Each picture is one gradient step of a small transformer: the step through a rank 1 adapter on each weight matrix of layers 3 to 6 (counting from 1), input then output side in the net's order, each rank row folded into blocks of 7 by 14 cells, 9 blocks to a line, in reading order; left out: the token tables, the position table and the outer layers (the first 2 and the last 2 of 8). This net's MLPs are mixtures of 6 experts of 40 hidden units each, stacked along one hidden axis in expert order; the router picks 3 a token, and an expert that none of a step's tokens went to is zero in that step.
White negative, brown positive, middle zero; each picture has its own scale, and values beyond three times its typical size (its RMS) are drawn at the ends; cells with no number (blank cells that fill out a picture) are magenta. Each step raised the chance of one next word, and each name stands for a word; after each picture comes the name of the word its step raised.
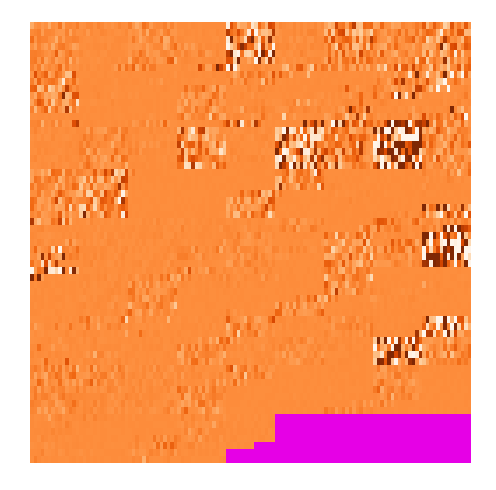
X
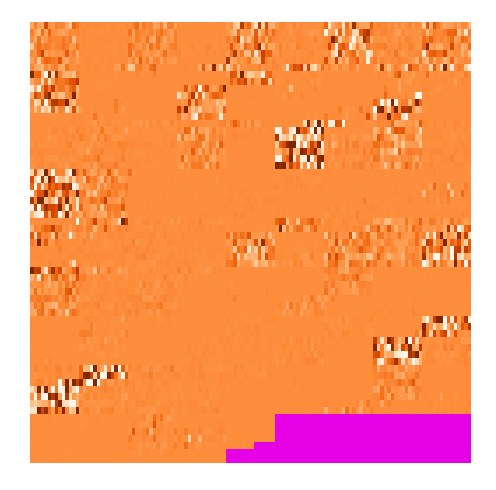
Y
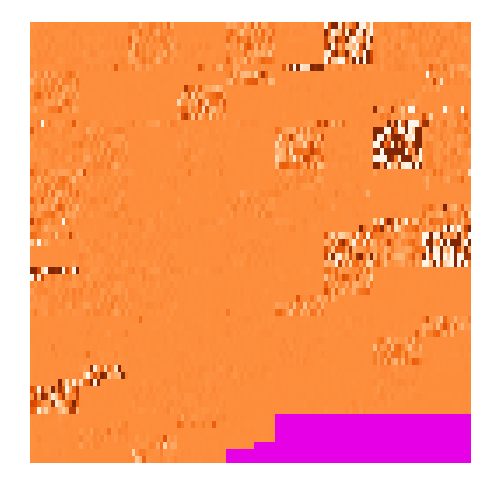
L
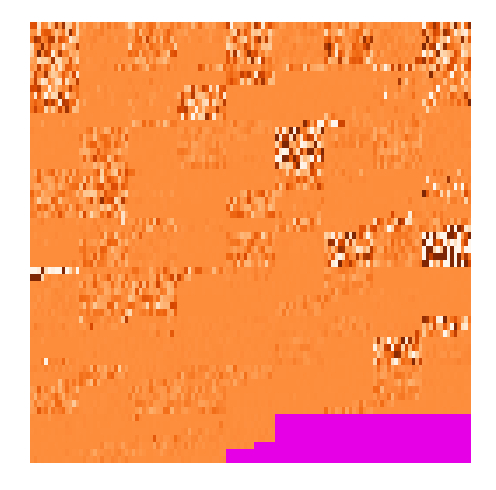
X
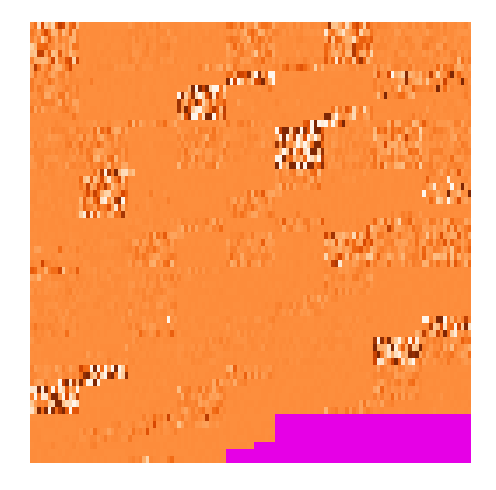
Y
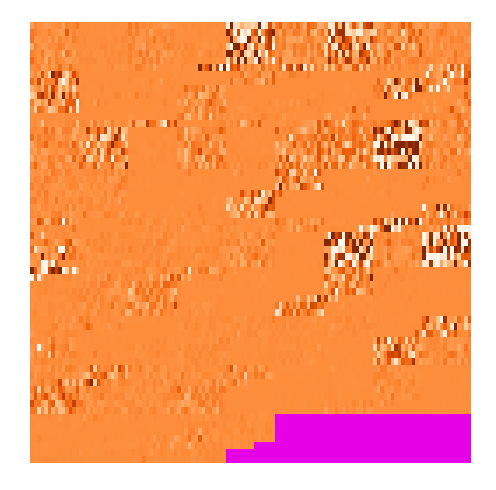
L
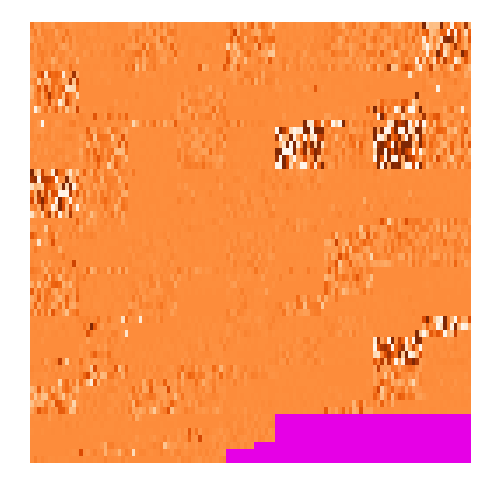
X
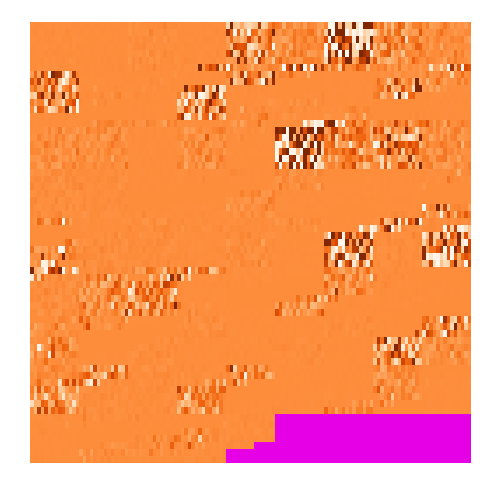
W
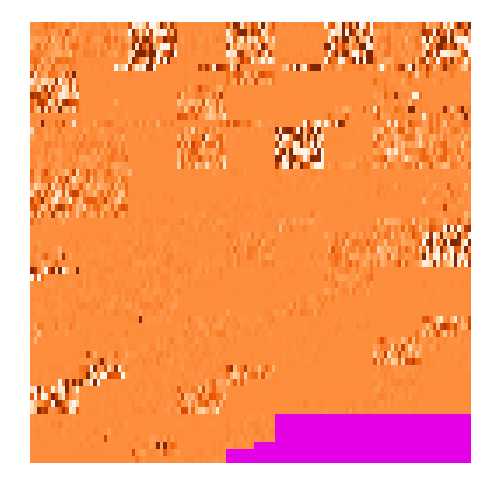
W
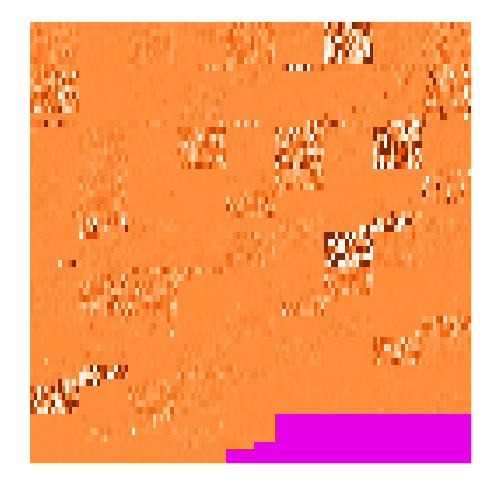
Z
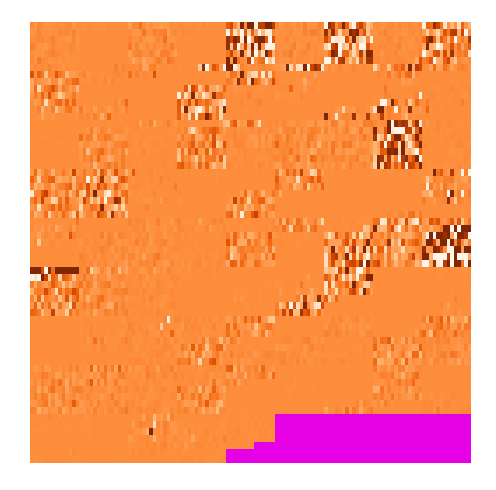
L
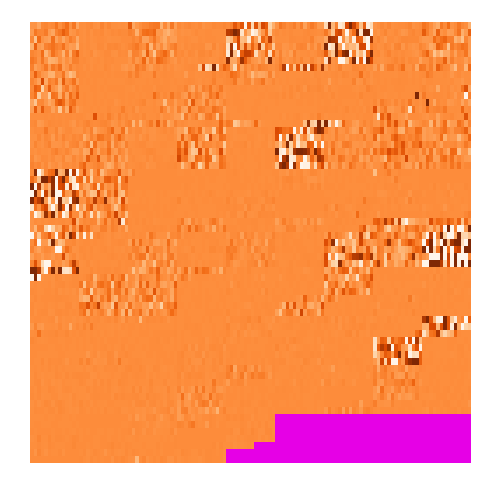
L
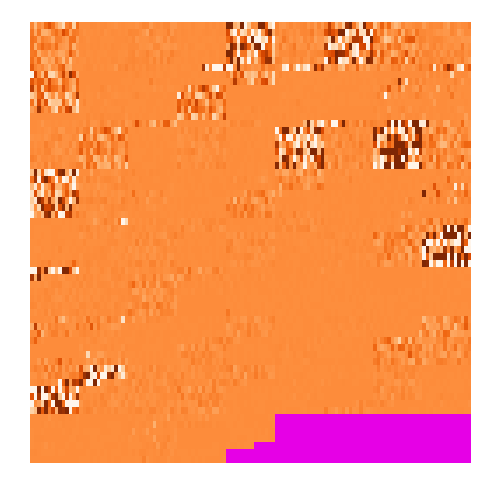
X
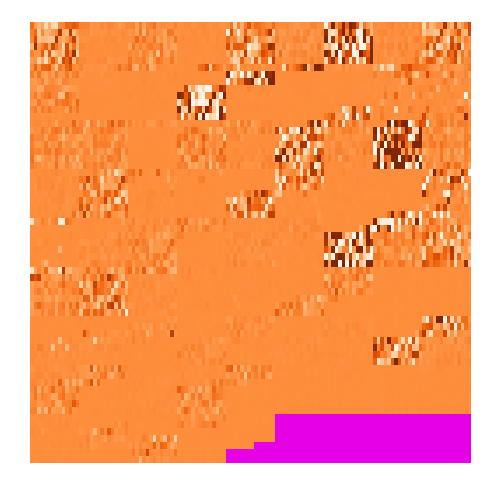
Z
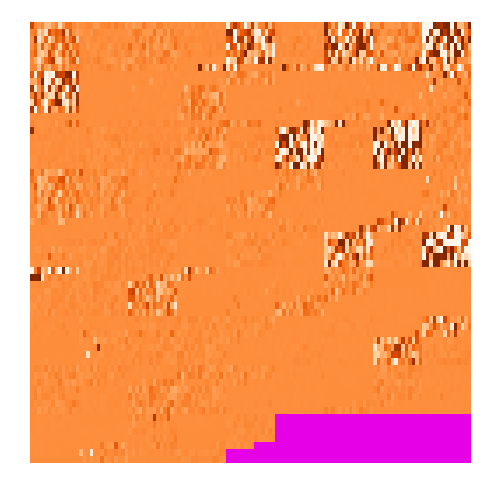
X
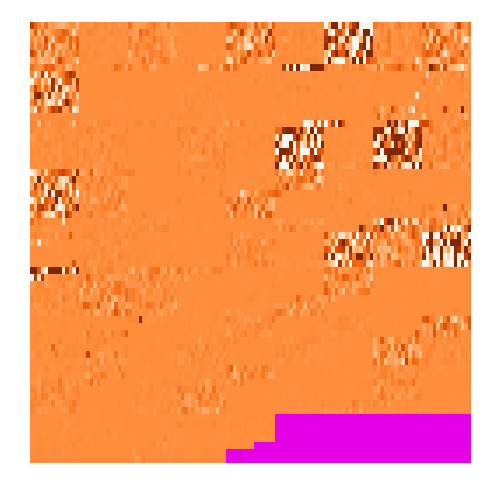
W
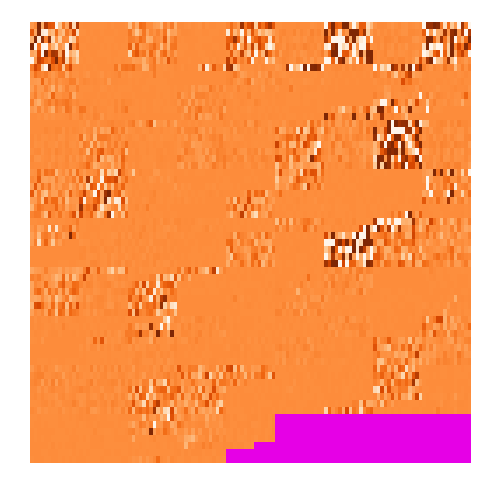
Z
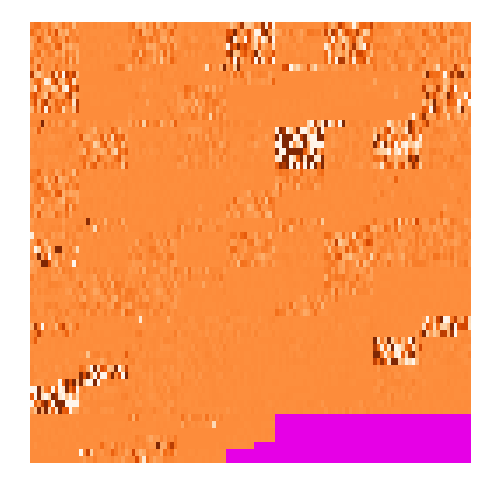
Y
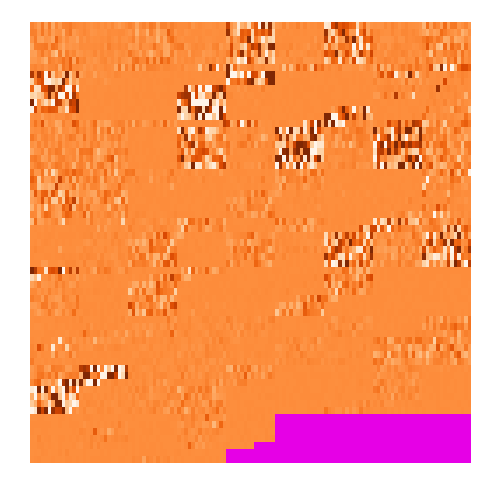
W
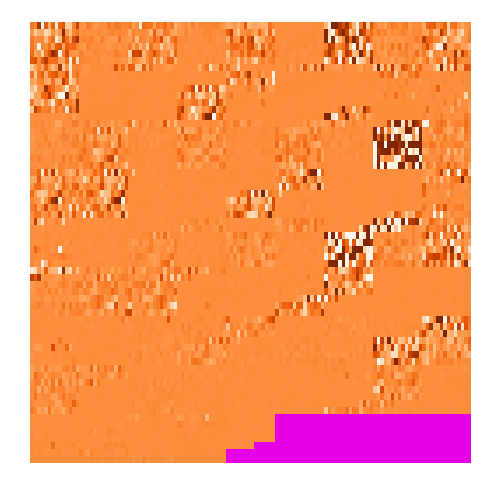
Z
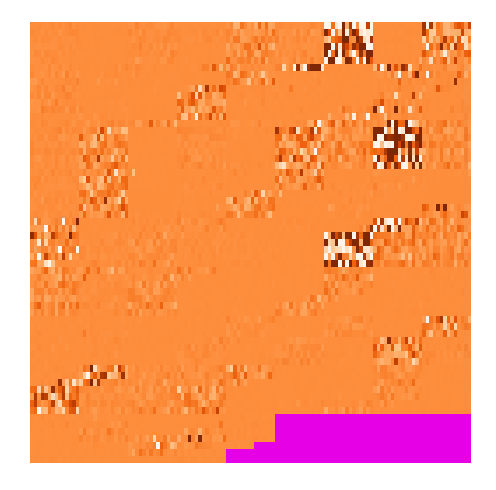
Z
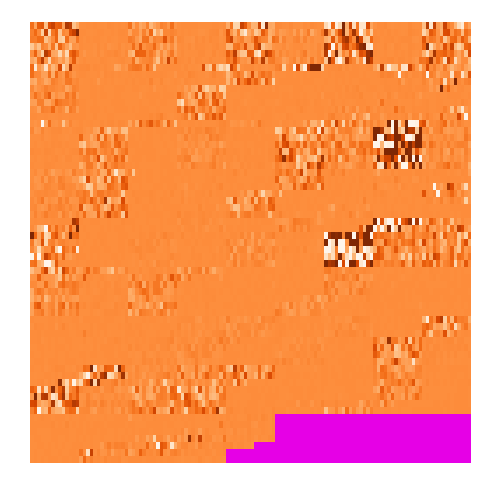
Z
